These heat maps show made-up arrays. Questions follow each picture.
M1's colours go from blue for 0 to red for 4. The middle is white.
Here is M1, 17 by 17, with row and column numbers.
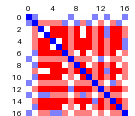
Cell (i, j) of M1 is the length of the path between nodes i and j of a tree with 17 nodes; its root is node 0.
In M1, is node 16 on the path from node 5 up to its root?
yes
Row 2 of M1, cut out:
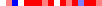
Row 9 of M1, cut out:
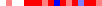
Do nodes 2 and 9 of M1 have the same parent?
yes
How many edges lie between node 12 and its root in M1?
2
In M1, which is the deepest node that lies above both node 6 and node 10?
1
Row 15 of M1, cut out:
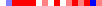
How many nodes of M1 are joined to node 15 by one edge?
1
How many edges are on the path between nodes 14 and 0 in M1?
2
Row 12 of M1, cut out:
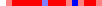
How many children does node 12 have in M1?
0
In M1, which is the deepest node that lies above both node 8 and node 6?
1
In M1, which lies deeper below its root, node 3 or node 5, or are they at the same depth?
the same depth
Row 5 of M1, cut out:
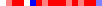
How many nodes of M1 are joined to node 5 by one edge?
1
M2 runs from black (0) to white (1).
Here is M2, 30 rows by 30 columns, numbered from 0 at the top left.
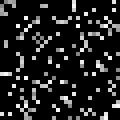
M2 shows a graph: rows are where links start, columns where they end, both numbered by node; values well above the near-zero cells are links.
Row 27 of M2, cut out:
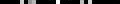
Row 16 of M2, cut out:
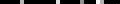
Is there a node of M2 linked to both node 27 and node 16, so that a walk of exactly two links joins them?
yes
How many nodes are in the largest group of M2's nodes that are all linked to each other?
4
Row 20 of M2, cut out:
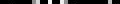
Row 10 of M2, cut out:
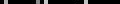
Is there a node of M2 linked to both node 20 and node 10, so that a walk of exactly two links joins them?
yes
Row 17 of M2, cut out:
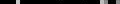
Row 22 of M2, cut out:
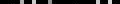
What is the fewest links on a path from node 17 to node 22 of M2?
4
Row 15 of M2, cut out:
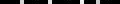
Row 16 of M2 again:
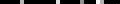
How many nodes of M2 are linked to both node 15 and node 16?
3
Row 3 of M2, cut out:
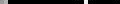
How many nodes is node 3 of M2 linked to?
3
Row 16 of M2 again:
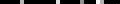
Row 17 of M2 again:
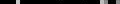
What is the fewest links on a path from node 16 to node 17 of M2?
2
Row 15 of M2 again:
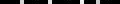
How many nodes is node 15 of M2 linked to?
4
